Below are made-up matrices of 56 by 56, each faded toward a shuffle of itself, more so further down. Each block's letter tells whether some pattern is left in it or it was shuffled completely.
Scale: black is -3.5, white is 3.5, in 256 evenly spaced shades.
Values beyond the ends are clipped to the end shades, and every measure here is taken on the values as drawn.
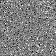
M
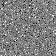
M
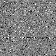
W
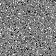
M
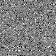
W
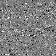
W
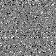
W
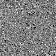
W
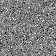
M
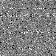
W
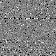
W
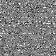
W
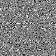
W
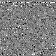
W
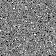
M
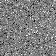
M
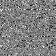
W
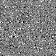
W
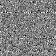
W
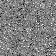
M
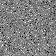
M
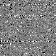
W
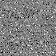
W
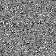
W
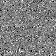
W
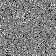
M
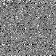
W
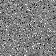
M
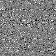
W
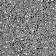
M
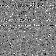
W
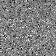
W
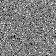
M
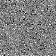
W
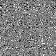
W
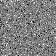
M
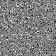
M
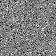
M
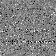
W
